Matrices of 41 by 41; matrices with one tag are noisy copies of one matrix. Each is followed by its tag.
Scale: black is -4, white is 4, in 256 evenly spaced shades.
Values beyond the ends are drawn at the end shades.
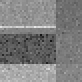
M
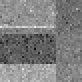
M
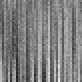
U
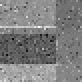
M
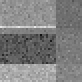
M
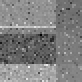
M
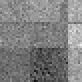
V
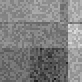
V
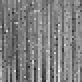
U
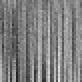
U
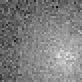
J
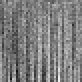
U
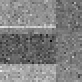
M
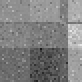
V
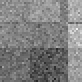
V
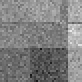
V
